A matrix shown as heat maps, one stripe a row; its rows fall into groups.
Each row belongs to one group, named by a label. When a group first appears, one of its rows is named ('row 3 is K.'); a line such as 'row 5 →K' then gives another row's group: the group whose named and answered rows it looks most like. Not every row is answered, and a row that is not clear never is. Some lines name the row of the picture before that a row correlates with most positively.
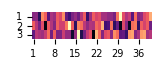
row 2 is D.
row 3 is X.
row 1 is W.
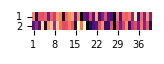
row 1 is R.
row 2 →D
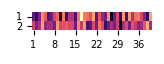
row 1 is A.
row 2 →D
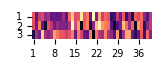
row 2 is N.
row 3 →R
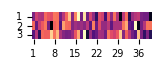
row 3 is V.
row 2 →W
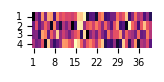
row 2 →X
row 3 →V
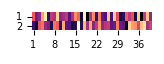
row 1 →V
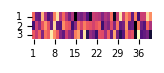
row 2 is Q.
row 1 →W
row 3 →V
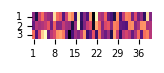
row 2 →X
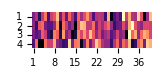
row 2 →A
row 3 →A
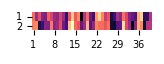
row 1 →N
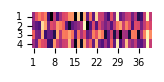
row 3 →D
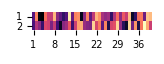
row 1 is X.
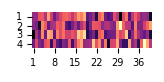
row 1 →D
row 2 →W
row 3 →D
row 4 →X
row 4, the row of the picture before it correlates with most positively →2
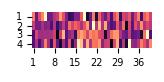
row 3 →Q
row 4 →X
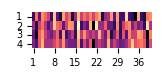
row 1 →Q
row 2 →R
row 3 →A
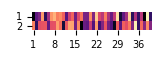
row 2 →R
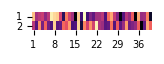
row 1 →V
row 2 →Q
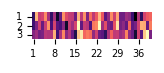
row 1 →Q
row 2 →X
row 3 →Q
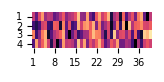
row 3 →W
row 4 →Q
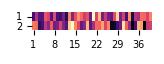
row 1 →X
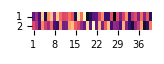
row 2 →N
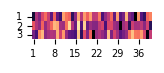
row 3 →A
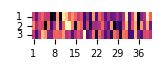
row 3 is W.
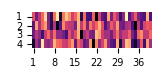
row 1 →V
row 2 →Q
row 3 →X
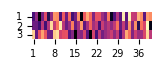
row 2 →R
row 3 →W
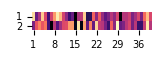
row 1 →W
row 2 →Q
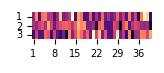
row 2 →D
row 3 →X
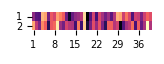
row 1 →W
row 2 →V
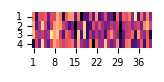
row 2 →W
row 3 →V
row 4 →R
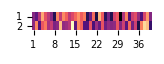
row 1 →D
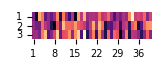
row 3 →V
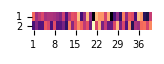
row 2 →X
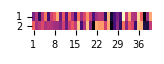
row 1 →A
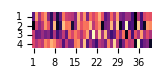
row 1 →Q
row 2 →Q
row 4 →V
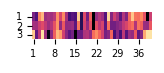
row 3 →W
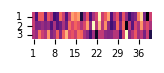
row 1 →N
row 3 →D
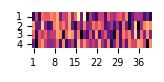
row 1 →V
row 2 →W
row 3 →R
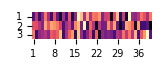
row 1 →X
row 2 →V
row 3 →R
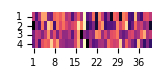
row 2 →D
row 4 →V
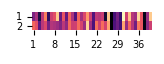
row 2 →N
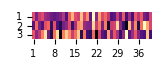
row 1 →N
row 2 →X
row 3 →V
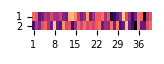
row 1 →N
